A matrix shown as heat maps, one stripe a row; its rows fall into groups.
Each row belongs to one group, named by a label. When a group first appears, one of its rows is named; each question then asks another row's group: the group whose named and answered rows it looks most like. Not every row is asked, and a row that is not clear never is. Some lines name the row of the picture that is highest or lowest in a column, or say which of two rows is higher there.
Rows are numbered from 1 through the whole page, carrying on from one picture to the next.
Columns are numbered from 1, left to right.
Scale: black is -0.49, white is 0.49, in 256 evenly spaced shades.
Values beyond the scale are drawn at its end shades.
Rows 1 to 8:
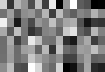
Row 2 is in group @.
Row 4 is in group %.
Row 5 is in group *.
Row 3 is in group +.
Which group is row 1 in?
+
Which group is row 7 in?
*
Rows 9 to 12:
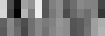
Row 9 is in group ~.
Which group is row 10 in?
~
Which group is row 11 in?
@
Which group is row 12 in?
@
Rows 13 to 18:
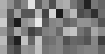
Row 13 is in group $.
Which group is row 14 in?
+
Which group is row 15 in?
~
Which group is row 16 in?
%
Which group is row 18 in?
~
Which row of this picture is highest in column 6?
15
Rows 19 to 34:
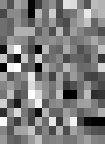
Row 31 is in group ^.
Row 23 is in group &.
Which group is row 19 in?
%
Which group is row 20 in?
&
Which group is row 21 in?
&
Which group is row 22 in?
$
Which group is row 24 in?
^
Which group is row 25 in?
~
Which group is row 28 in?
*
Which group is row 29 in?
*
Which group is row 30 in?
~
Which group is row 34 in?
~
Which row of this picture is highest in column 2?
26
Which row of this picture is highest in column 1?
32
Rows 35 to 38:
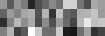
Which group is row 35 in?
%
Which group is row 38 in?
*
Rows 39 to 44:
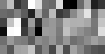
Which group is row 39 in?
*
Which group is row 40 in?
&
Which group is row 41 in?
^
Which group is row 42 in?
^
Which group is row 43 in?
&
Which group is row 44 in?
$
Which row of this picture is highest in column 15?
42
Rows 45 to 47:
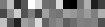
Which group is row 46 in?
^
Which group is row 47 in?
~
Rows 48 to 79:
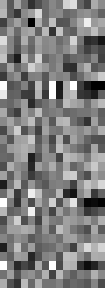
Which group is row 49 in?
~
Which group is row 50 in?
&
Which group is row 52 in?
+
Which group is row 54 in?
~
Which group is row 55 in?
*
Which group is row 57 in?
+
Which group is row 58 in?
+
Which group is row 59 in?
%
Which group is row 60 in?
~
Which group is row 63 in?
$
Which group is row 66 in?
&
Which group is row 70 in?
+
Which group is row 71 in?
$
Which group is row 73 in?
$
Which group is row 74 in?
%
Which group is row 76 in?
%
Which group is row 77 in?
+
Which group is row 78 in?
@
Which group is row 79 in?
~
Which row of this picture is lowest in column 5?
50
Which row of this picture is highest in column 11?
57
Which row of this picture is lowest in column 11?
69
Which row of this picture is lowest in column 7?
58
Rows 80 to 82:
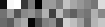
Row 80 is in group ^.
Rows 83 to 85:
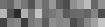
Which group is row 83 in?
&
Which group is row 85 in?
@
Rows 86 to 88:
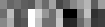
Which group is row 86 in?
&
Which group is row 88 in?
*
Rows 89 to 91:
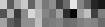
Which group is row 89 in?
+
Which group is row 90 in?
*
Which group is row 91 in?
~
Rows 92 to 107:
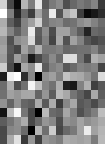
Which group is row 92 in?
~
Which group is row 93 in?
+
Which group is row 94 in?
~
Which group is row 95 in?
$
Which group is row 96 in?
$
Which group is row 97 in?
~
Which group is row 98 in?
%
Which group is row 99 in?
~
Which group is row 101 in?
*
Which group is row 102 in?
$
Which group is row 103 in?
+
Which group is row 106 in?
&
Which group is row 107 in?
^
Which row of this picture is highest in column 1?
93
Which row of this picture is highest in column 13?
106
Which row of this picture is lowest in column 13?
93
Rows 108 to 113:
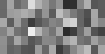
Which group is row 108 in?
*
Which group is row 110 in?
%
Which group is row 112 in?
%
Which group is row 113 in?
&
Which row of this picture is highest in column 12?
113
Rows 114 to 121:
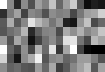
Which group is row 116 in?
*
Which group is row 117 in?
%
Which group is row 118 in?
%
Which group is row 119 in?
+
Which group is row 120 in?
~
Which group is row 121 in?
&
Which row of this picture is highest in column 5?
116
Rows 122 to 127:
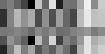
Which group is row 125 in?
&
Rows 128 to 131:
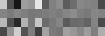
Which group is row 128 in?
~
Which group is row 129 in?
%
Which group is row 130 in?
~
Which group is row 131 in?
^
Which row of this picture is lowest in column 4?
131
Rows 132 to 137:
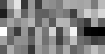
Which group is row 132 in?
^
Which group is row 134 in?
$
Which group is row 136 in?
+
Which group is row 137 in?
&
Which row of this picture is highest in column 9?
134
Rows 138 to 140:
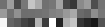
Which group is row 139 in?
%
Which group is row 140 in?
+
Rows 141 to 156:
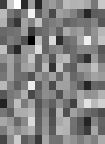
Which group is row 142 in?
$
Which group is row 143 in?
~
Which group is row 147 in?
$
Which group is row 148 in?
@
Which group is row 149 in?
&
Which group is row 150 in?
$
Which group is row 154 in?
$
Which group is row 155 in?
$
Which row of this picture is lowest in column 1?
152
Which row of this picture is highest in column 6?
146
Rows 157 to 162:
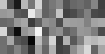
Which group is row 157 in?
~
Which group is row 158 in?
*
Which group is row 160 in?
~
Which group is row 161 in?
&
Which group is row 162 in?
&
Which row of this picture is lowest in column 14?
158
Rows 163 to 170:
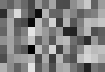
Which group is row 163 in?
&
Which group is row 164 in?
^
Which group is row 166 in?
*
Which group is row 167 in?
$
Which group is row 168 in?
&
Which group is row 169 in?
@
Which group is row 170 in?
$
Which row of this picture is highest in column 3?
164
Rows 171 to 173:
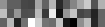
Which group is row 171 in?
&
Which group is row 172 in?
+
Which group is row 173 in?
*
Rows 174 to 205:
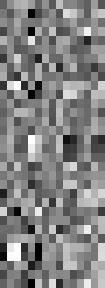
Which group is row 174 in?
$
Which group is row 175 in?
%
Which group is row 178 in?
$
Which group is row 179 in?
@
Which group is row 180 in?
^
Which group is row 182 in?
~
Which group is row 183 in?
^
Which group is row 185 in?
@
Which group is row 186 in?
$
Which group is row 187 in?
@
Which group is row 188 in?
&
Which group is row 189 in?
*
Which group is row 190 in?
*
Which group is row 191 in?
*
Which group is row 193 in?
&
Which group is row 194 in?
%
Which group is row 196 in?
@
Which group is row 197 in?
~
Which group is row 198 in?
@
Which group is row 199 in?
&
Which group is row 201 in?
^
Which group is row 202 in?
^
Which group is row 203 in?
%
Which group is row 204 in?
@
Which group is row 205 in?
&
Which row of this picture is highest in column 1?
197
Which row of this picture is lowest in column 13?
178
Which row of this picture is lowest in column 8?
196
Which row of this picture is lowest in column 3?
197
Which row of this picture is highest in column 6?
197
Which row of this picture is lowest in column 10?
189
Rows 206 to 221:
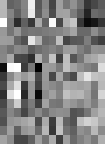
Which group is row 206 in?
$
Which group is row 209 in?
%
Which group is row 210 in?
*
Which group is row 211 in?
%
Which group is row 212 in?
&
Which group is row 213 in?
^
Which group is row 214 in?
@
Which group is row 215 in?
^
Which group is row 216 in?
^
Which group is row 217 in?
^
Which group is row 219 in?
@
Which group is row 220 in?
@
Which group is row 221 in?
&
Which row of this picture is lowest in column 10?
210
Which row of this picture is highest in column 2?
213
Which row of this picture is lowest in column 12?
208
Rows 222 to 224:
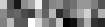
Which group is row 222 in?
~
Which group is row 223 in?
&
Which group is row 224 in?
*
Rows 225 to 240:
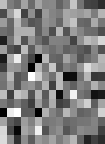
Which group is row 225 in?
+
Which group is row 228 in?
$
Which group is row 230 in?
~
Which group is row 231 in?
^
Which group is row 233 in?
*
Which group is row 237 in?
^
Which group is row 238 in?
~
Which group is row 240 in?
+
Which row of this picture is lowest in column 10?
233
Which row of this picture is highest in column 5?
233
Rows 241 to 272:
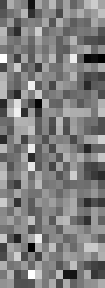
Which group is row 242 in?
%
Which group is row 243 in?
@
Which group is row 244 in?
~
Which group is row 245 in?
+
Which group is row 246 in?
&
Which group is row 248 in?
^
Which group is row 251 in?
~
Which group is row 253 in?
^
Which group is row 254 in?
$
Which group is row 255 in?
$
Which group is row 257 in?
$
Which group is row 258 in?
%
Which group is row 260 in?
+
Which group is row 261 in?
~
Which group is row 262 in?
%
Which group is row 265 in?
$
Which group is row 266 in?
%
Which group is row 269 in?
^
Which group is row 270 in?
+
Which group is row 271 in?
*
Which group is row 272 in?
&
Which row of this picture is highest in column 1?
247
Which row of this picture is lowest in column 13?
247
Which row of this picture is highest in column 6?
267
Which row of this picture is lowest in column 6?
252
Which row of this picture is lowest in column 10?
271
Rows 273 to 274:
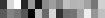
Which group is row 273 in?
^
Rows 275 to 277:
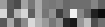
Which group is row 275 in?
~
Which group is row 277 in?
*
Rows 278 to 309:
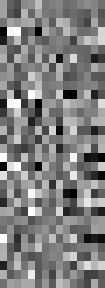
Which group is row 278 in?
~
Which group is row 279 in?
~
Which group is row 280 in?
$
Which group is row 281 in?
^
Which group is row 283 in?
~
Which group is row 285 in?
@
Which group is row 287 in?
~
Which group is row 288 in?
*
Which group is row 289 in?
^
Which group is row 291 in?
%
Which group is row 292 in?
+
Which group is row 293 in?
^
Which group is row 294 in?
&
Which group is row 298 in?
@
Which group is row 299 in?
*
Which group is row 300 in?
@
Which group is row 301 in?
*
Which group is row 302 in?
%
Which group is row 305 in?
~
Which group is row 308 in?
$
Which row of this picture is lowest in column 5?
291
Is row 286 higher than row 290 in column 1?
Yes
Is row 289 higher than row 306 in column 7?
Yes
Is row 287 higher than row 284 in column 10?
No
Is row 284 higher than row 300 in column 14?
No
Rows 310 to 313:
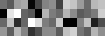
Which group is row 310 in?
%
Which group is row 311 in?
^
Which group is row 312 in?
*
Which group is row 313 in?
%
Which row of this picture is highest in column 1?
313
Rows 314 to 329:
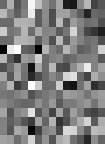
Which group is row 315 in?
$
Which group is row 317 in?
+
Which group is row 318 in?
$
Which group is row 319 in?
^
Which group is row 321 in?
&
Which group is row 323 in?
*
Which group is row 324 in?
%
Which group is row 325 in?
&
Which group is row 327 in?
&
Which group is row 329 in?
$
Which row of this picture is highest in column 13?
321
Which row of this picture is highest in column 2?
319
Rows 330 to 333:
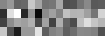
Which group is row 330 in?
*
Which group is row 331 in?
^
